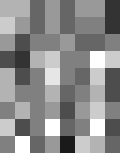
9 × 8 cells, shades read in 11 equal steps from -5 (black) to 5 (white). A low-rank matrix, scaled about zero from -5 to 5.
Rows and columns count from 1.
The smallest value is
-4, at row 9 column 5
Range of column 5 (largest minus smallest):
5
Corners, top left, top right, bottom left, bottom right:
2 -3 0 -1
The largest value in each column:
3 5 2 5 1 3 5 3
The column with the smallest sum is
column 8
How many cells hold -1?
11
